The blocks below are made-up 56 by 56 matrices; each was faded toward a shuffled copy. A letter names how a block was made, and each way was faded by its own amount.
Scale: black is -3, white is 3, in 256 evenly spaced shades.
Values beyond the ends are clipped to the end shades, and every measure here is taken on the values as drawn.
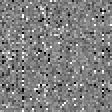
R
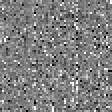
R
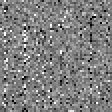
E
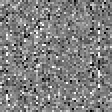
E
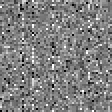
E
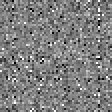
R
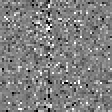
R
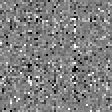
R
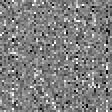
E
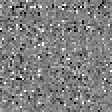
R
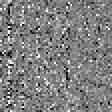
E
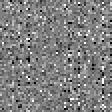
E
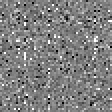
R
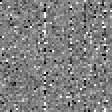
E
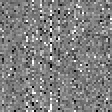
E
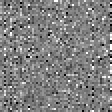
E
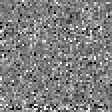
R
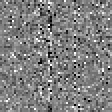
E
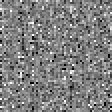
E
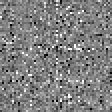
R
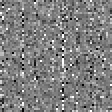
E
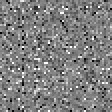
R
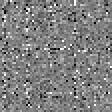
R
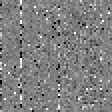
E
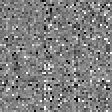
R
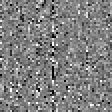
E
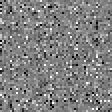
R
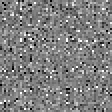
R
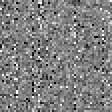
E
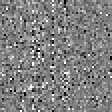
E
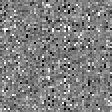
R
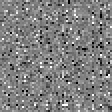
R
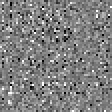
R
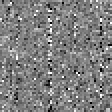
E
